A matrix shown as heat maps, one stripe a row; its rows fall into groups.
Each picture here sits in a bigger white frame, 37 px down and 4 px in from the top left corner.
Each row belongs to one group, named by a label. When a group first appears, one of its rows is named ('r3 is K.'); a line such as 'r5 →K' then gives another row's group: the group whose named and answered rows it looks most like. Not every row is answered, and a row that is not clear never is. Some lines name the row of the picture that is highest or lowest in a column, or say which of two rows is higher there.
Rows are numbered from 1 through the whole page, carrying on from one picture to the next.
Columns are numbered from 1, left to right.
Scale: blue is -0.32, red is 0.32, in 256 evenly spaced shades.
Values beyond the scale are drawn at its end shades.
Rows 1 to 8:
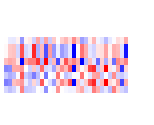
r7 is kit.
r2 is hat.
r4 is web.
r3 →hat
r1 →web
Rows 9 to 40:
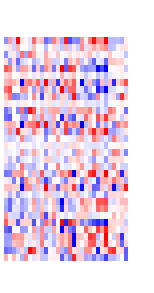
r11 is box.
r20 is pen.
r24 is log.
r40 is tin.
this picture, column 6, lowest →19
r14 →log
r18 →log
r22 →pen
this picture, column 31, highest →30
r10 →pen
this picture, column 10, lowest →17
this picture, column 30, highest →17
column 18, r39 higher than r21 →No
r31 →log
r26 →log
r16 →log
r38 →kit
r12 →log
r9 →pen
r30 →web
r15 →web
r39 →box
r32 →pen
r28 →kit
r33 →pen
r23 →hat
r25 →hat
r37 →kit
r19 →box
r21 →web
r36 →pen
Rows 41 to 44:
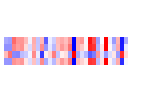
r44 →kit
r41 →kit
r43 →tin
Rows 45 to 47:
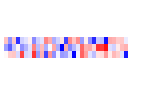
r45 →log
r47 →hat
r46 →pen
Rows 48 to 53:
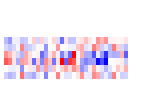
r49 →hat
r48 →pen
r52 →web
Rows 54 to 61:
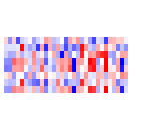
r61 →kit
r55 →hat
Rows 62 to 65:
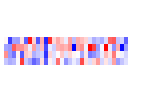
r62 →box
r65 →hat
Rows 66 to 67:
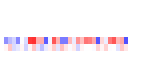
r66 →box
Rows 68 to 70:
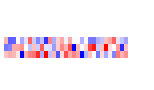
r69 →kit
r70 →web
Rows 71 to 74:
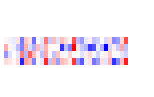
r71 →web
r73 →box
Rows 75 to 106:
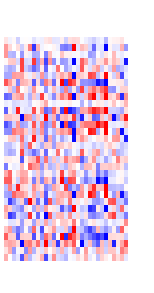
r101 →web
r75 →log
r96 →pen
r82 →pen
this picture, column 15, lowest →87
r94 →log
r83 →kit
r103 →log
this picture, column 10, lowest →102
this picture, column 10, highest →83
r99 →tin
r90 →box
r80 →kit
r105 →tin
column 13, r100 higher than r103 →Yes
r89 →hat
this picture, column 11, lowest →100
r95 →log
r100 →box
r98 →box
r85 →pen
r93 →box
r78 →hat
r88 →kit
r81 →log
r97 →kit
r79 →hat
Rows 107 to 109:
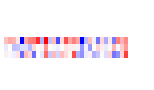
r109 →web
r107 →web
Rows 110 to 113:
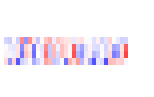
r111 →web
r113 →log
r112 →web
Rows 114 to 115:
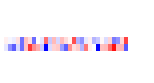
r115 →box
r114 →web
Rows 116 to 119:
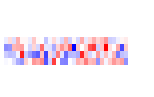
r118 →hat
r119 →box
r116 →pen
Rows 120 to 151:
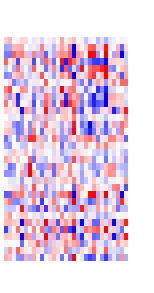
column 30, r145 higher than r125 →Yes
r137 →tin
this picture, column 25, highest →124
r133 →tin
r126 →tin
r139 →box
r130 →web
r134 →box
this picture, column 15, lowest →124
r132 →tin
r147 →pen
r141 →hat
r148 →web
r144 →hat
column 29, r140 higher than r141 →No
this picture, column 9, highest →149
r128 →log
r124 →pen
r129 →log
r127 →log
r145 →log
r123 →log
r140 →web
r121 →kit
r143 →tin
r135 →pen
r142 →kit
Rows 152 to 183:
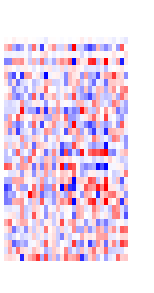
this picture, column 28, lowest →168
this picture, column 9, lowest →162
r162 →hat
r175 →kit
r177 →hat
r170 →log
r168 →pen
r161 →hat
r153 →tin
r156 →log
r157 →box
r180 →pen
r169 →box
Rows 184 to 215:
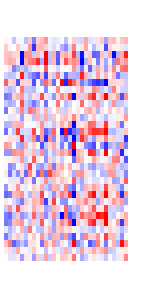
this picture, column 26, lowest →190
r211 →box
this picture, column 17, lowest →197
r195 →web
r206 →kit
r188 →tin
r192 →kit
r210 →kit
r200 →kit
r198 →hat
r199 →tin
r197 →pen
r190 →log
